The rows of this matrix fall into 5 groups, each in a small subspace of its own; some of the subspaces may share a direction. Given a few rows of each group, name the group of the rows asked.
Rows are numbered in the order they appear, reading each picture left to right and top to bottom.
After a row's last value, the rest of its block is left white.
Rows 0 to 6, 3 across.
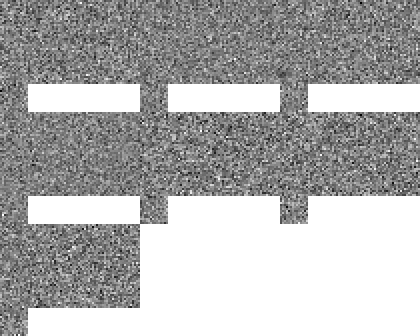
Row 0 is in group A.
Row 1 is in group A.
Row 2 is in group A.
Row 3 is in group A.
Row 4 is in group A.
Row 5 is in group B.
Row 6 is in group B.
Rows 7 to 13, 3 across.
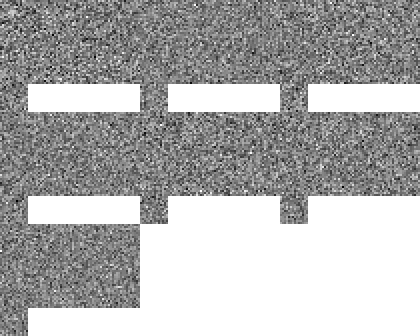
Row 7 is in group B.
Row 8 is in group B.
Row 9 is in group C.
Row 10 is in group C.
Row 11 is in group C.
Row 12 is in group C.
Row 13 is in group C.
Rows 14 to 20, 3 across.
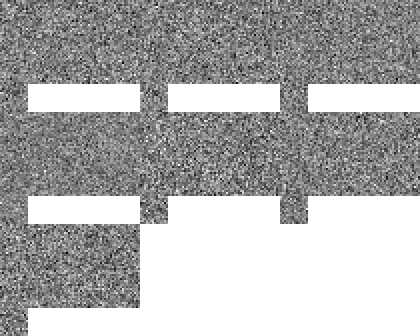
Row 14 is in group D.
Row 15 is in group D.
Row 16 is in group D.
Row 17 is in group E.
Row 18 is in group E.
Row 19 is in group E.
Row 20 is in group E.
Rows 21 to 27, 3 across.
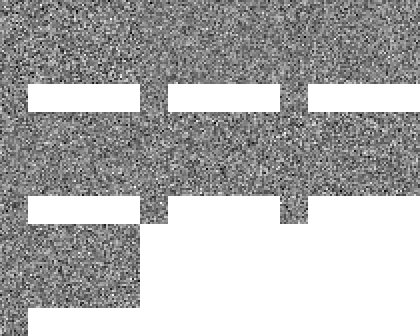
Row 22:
E
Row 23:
E
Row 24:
D
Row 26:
D
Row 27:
B
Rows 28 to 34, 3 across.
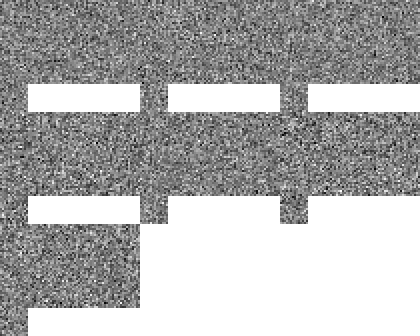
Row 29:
C
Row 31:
A
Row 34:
E
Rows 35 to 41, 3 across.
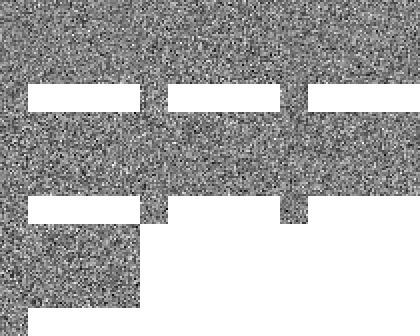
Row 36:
B
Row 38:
B
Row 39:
E
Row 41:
A
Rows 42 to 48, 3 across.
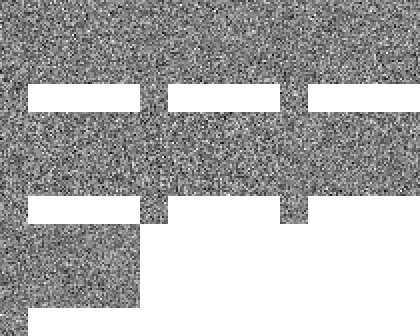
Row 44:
C
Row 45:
D
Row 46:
E
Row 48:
E
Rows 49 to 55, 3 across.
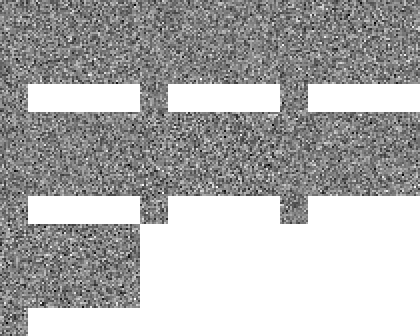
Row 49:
A
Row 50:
E
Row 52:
C
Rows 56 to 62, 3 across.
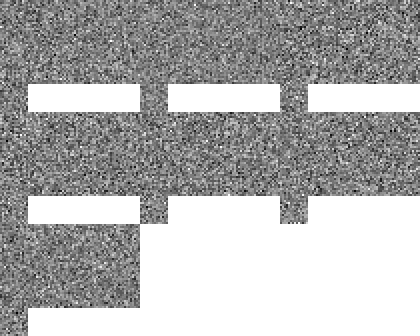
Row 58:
E
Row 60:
E
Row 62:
C
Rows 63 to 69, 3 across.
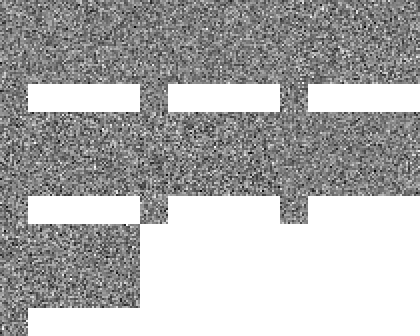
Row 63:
E
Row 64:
E
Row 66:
D
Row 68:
A
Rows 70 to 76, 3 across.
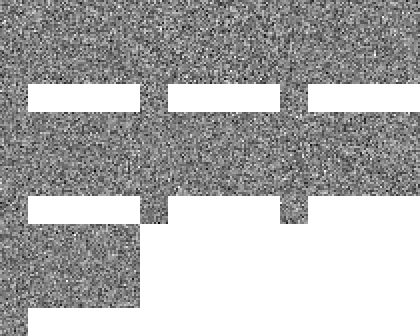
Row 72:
D
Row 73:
A
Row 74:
B
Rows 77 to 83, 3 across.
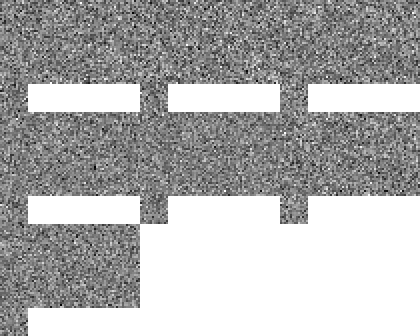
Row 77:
B
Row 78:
E
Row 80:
D
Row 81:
C
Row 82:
E
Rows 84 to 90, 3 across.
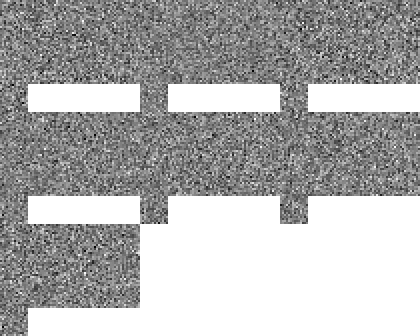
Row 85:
A
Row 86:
E
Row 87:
A
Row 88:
B
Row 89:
D
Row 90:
A
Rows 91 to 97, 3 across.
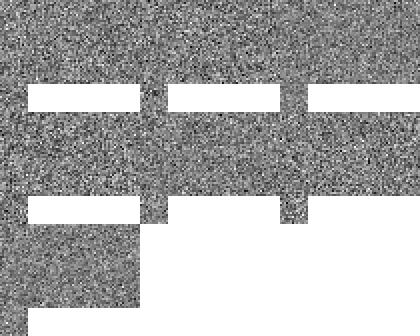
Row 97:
D
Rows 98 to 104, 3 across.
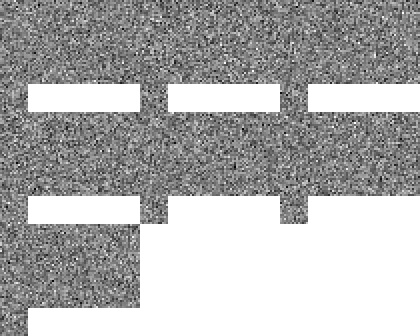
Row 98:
C
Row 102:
D
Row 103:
B
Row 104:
C
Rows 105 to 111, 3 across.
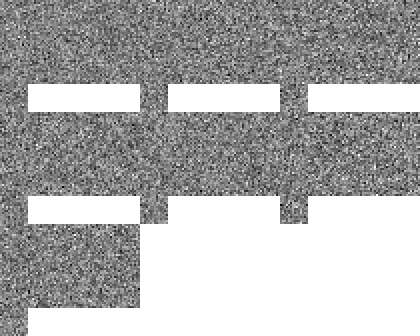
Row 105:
E
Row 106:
A
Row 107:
A
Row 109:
E
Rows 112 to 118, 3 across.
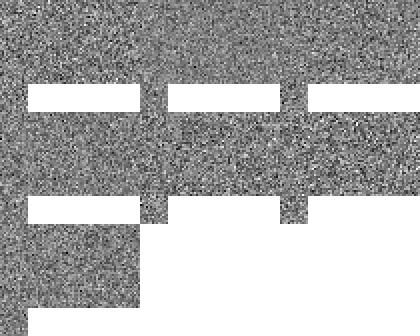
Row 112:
C
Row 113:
C
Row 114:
A
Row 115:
C
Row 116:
C
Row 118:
E
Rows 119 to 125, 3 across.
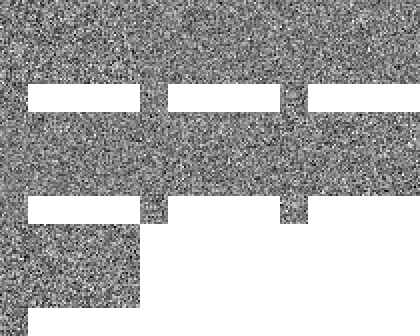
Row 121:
C
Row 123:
C
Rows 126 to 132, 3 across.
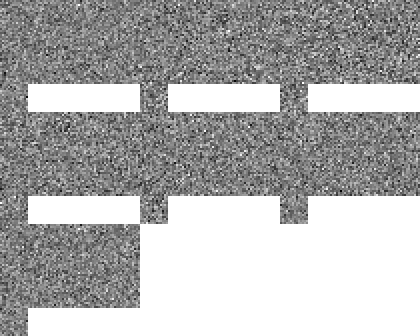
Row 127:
C
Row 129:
A
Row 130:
C
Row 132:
E
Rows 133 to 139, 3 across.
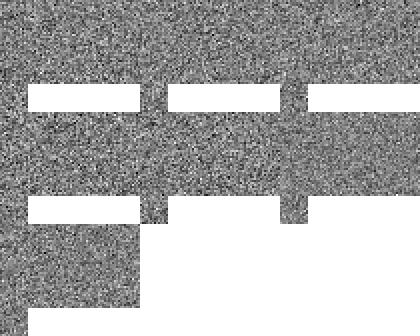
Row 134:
C
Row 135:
E
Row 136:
B
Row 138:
A
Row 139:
B
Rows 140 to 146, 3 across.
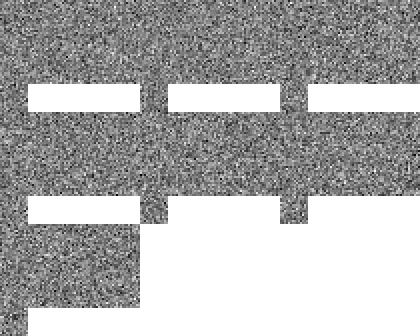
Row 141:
B
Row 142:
E
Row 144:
E
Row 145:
A
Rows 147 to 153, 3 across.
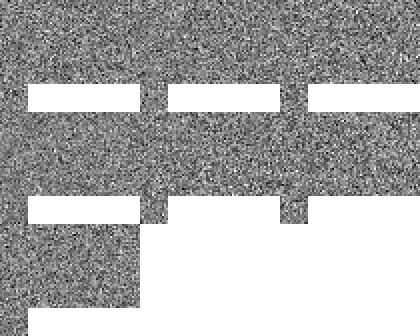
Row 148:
A
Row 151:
A
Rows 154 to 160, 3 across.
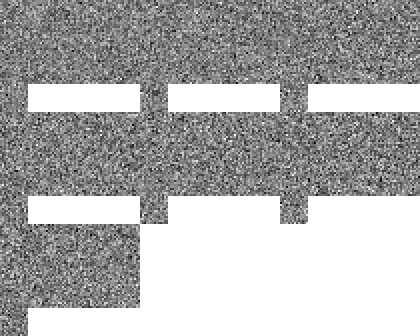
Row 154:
A
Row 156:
B
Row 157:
C
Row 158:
A
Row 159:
B
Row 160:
A
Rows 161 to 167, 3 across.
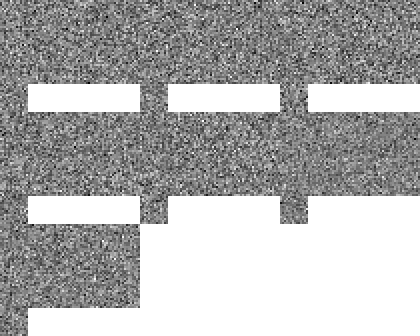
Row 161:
E
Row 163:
A
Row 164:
D
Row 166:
E
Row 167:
D
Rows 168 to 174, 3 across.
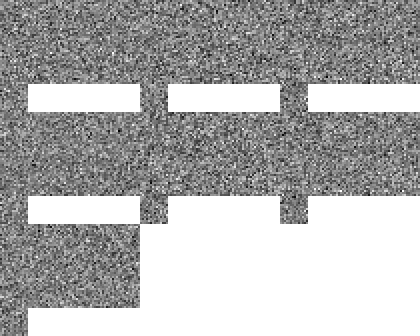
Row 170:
D
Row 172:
D
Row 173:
D
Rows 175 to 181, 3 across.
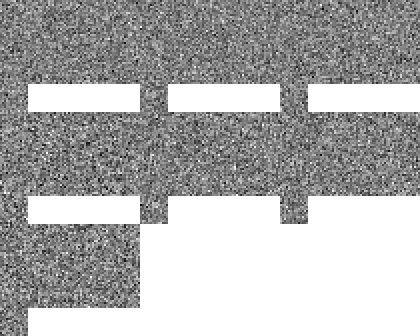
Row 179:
D
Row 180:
B
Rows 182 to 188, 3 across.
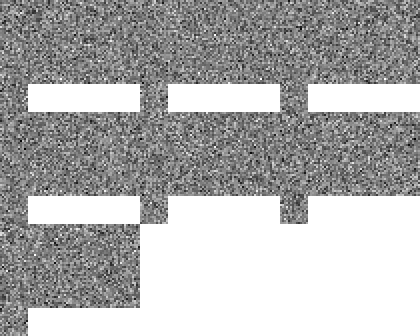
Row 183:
C
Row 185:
E
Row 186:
D
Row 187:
C
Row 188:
E
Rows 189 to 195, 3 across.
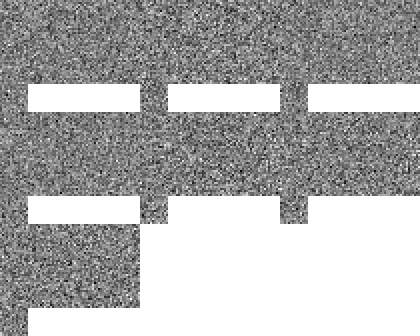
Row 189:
A
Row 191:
C
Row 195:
A
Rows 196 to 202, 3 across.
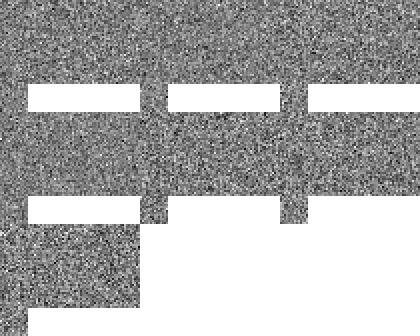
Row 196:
A
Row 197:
E
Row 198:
A
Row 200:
E
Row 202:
E
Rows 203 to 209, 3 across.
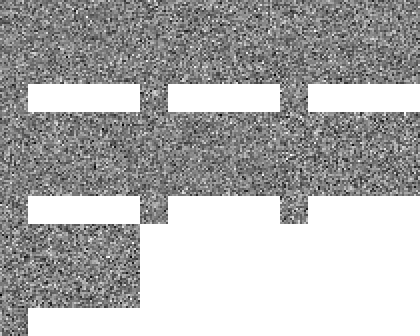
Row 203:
B
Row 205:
B
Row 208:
E
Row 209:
A
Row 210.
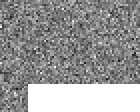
